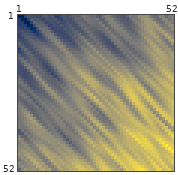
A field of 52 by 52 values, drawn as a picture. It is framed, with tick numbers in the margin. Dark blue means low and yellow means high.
The field climbs toward the bottom right. There are no lone odd cells. The ninth with the lowest average is the top left. No row or column stands out.
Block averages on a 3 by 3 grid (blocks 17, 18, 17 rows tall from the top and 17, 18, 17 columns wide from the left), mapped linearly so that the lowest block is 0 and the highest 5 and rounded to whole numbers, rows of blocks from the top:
012
134
235
